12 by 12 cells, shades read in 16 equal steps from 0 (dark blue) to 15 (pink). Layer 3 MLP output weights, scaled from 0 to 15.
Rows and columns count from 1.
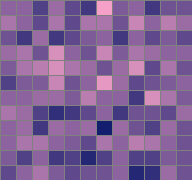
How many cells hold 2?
2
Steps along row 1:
same down up down down up down up down up same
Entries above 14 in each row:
1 0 0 0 0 0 0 0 0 0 0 0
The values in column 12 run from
5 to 9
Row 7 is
8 8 9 9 7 11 8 8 3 13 10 7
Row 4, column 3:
6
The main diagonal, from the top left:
8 8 9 13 10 8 8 3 6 10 7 6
